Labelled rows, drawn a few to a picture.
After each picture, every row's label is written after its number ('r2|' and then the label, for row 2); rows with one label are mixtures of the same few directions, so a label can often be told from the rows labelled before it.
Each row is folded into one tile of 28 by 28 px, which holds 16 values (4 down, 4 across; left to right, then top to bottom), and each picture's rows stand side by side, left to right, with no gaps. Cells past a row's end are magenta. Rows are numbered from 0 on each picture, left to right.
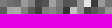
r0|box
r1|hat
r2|hat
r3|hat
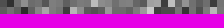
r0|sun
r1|box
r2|hat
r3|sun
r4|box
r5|hat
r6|hat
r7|box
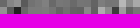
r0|box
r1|hat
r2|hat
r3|hat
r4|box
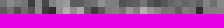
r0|box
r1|hat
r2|sun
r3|sun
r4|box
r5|sun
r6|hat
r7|box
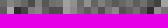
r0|hat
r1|hat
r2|sun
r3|hat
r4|box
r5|hat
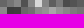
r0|box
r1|sun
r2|sun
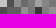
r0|hat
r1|sun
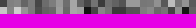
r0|hat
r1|sun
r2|hat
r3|box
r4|sun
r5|hat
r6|hat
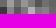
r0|box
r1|box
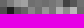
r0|sun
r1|hat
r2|box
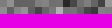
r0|sun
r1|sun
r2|sun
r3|hat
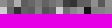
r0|box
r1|hat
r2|sun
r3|box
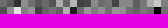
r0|box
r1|box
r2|hat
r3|hat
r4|hat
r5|box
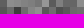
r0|box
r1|hat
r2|hat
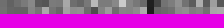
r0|sun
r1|box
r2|sun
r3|sun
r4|sun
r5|sun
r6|sun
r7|hat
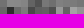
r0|sun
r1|sun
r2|hat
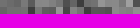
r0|hat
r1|sun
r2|box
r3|sun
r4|hat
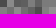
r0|hat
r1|hat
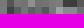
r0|sun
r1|hat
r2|sun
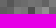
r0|box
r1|box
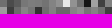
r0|sun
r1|sun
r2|sun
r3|hat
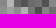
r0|sun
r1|hat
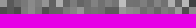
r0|hat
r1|box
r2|hat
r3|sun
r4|sun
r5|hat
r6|hat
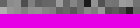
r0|hat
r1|sun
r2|hat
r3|hat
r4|box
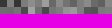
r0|hat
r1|box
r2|box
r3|hat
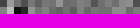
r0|hat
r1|box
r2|hat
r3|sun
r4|hat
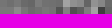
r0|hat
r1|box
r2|box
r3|hat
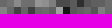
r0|box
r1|sun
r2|box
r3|box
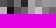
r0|box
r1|box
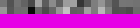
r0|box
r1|box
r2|hat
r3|hat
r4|box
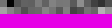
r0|sun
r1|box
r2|hat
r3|box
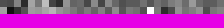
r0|box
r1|hat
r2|hat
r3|hat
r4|box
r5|sun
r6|box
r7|sun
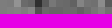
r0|hat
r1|sun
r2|hat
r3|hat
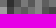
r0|sun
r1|hat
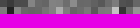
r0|box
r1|hat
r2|box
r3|box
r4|sun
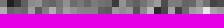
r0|sun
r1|sun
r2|sun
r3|hat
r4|hat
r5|hat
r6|sun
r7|sun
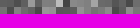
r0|box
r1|hat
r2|hat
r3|sun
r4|box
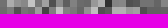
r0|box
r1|hat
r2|box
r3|hat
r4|sun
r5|hat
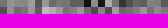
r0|box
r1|hat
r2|sun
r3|hat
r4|sun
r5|hat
